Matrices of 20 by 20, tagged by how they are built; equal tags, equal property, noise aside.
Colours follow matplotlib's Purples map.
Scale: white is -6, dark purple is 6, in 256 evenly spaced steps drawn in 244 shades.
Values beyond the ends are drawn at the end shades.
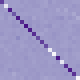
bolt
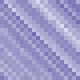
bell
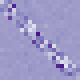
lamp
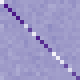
bolt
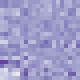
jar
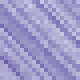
bell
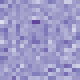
jar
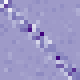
lamp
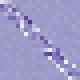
lamp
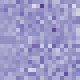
jar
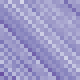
bell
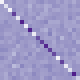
bolt
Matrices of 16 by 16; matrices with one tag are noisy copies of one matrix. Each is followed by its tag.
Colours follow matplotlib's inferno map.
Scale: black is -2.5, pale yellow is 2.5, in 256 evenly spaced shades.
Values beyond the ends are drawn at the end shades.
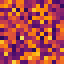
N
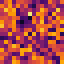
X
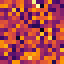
N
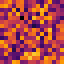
N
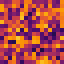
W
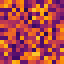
N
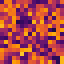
X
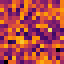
W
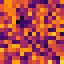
X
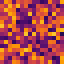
X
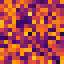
X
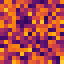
X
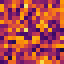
W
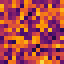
W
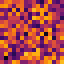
N
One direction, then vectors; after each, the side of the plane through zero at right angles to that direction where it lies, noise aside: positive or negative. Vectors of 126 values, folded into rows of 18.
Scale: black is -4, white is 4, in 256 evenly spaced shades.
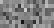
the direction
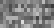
negative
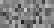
positive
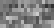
negative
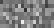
negative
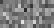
negative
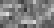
negative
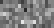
negative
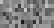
positive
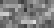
negative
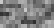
positive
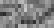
positive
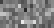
negative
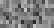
positive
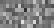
negative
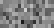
positive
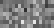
negative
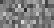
negative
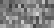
negative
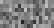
positive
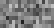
positive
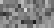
positive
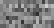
positive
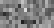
positive
